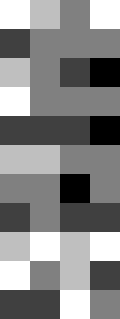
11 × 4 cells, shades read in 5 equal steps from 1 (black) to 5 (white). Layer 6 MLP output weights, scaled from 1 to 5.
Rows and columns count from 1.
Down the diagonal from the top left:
5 3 2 3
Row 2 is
2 3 3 3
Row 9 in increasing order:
4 4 5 5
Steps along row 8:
up down same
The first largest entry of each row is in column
1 2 1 1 1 1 1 2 2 1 3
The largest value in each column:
5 5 5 5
